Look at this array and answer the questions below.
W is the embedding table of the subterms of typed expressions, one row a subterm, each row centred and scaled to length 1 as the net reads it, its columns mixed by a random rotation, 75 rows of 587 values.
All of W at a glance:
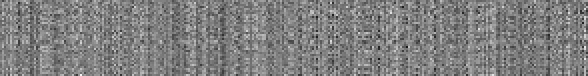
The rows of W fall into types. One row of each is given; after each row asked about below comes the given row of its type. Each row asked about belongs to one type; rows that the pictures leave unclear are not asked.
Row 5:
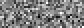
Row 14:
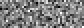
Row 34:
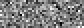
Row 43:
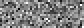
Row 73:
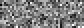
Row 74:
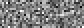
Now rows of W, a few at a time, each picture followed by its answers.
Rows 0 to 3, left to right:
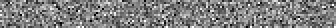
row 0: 34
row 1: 43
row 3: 43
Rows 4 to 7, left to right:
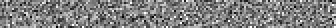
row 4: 74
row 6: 43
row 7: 43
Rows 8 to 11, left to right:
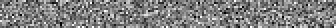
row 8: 34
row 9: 74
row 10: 34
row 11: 74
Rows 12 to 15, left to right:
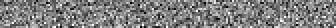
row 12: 73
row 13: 73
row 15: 14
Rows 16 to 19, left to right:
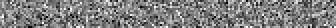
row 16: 5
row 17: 43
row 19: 74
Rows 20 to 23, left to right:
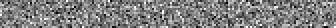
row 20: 34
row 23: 73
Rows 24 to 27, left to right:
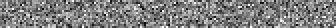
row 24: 74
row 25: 34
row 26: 43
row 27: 14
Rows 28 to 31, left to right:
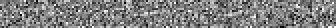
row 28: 34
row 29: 74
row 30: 74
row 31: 5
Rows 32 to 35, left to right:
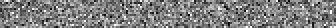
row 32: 14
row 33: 34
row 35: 73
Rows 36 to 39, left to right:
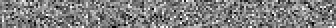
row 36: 43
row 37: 5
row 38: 43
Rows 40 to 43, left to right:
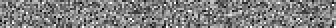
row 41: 43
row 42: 74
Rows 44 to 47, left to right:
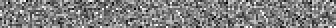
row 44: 74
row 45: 14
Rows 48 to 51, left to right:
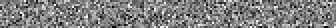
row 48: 34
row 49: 5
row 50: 34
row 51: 73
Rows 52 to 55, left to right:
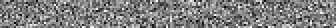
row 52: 34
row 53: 74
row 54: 43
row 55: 73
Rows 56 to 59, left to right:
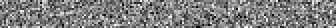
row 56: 74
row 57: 34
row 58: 5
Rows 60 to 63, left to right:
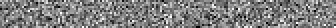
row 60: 14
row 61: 43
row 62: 5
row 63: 14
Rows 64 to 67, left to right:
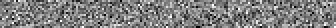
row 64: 43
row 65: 34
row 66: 5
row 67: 73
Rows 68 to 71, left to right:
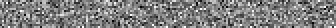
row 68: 74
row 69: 43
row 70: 14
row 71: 34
